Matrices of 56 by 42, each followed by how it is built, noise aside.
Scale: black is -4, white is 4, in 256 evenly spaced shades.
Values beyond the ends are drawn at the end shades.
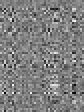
low rank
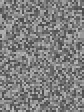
noise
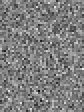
noise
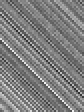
Toeplitz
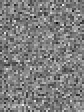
noise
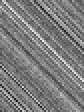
Toeplitz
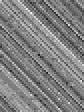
Toeplitz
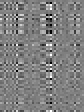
low rank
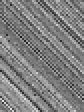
Toeplitz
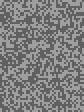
noise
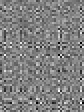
low rank
